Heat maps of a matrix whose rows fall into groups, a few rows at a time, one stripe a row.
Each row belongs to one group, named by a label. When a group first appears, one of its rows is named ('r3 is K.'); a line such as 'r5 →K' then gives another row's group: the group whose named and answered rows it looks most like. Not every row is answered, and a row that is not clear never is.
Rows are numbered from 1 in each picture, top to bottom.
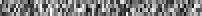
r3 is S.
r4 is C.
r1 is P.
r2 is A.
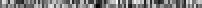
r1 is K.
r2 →A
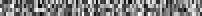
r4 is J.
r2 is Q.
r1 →P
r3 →C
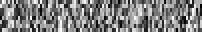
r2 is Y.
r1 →A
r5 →K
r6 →C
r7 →C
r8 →K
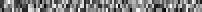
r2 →K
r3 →Y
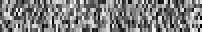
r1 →K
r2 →Q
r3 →A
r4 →S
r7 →A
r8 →S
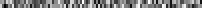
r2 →P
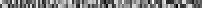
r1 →P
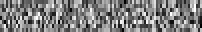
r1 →S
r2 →S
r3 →J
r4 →Y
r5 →A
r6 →P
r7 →A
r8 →S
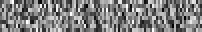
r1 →Q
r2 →A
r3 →Y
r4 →Q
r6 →C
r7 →A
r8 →K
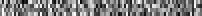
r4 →A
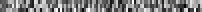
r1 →C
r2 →C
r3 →Y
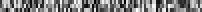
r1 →S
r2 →S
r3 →P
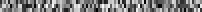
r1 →K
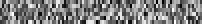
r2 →Y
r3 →K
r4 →Q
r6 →Y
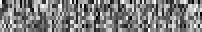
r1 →P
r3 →C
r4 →Q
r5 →Y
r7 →S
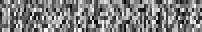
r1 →S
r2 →J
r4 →S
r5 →K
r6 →S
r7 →A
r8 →S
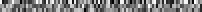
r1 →P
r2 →J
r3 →A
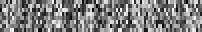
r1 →S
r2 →Y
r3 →K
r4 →Y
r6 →K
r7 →J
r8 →Q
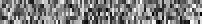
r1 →C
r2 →J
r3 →K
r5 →C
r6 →S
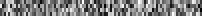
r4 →K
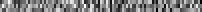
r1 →Q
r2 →A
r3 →J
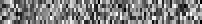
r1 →Q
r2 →C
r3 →S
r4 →K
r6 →Q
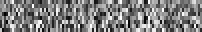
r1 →J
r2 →S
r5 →J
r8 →P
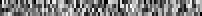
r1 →K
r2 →K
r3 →C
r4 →Q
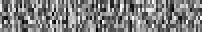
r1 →P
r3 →P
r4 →Q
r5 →C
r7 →P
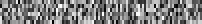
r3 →P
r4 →Y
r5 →P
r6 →J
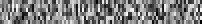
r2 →C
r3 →C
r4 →Y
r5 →K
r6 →Q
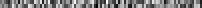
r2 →Y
